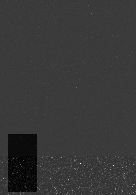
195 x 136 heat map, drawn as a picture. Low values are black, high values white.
The halves do not mirror each other. An odd patch, lower than its surroundings, sits in the bottom left. The top part is calmer, up to a seam about 80% of the way down. Overall the values sit about 20% of the way up the scale. There are no regular stripes.
